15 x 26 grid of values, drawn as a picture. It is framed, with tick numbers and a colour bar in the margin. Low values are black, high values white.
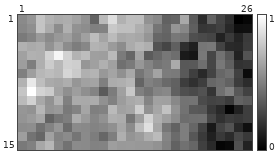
Grain: blotchy. Odd rows or columns: none. Ninth with the highest average: middle left. Stripes: none. Average level on the scale: 50%. Slope: up to the left.
